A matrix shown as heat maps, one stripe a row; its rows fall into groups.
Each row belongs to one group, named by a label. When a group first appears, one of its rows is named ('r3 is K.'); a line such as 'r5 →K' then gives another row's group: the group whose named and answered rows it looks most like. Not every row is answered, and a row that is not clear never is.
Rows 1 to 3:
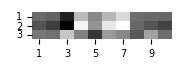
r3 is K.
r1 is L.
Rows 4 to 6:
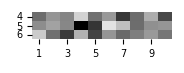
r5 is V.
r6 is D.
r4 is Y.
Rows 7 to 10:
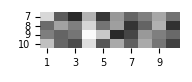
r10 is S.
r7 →D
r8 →Y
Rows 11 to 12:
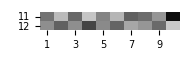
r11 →Y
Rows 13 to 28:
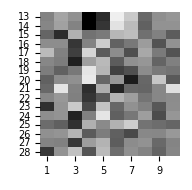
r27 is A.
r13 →V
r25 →L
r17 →S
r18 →A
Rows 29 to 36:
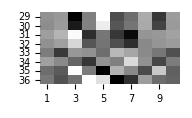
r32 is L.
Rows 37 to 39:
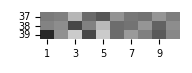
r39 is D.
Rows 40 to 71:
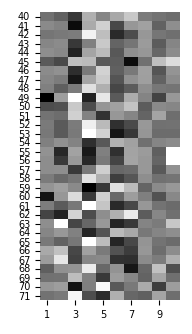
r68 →Y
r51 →K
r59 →V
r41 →A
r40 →L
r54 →V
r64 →V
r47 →A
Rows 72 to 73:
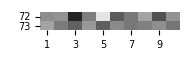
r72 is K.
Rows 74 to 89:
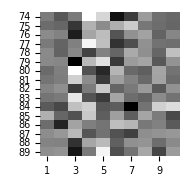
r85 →S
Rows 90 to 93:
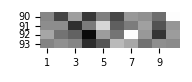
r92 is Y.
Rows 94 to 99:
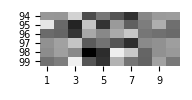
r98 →V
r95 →D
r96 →L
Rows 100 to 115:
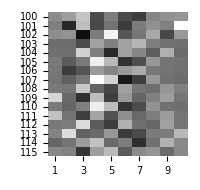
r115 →A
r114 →Y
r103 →L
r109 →D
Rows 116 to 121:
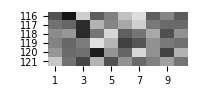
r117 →L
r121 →D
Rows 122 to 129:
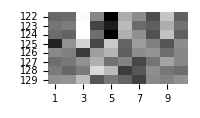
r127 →Y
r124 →K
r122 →K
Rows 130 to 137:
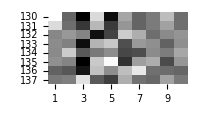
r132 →V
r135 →A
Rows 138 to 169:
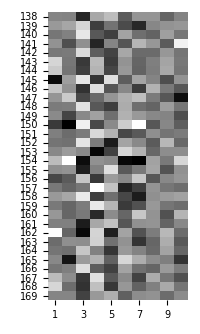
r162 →D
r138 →A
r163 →Y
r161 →A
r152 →K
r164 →K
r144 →D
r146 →S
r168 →D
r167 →S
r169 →A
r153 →V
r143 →D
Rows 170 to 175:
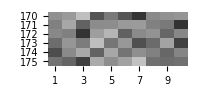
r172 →A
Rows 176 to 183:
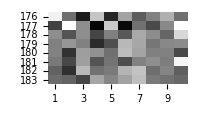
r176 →D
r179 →V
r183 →L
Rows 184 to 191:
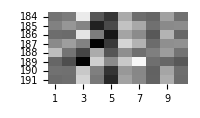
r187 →V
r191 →K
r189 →L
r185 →V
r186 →K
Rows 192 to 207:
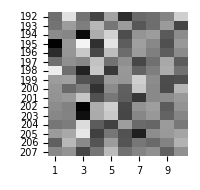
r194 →A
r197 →Y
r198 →D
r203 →A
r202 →A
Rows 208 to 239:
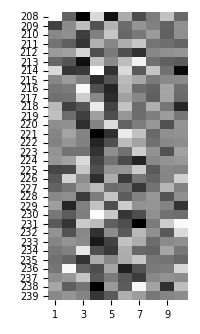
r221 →V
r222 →V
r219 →D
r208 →D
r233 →V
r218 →S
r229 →S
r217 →K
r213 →L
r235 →L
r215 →V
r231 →Y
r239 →V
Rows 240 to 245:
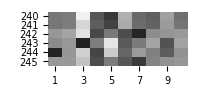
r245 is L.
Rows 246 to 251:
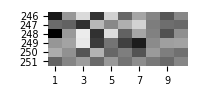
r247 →L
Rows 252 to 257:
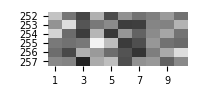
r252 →D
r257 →A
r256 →Y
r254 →D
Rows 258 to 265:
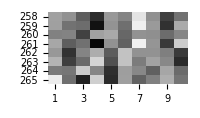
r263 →S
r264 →K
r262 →S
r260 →A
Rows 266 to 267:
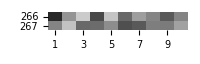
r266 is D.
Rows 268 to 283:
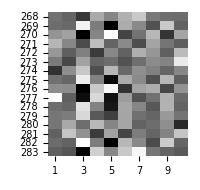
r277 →D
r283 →L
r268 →L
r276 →A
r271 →S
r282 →K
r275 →K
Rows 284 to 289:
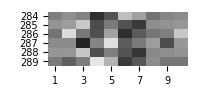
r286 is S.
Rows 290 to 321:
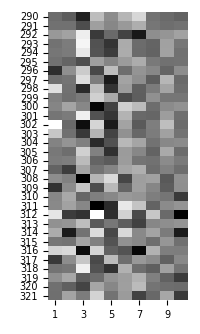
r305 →K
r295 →L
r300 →V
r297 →K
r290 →L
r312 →S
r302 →D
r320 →L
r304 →V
